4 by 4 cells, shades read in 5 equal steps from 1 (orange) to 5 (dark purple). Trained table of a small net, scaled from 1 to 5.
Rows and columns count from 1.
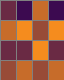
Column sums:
13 12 9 12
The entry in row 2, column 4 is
1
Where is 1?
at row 2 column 2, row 2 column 4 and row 3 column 3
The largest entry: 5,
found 2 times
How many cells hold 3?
3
